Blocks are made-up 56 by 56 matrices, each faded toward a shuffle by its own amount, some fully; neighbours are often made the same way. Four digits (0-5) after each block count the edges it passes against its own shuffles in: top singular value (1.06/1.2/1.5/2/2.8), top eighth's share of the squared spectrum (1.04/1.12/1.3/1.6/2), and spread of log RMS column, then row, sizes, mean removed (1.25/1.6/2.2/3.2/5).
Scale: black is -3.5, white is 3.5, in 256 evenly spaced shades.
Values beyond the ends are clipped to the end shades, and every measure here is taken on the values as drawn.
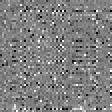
4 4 2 2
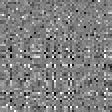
4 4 2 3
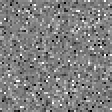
1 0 0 0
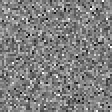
0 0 0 0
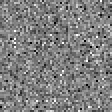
1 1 0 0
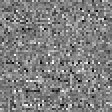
3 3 1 3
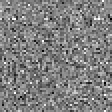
3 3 1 2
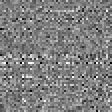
4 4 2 3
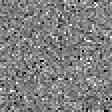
2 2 0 0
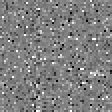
3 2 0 0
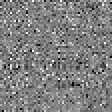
4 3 1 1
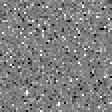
1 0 0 0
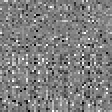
4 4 2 2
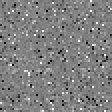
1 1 1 0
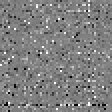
2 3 2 2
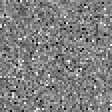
0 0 0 0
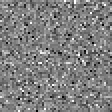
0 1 0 1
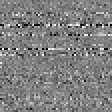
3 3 0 4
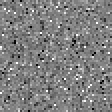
0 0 0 0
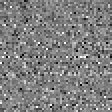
2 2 0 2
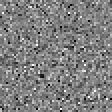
0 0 0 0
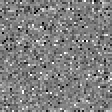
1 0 0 1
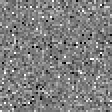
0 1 0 1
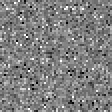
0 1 0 0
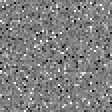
0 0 0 0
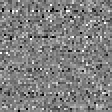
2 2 0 2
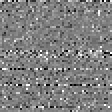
2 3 0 3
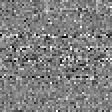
1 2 0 3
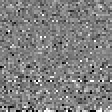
2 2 0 3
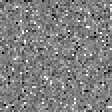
0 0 0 0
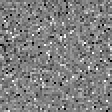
0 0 0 0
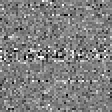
2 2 0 3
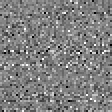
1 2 0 2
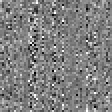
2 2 4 0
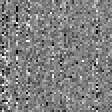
2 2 3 0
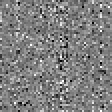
1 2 3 0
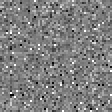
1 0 1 0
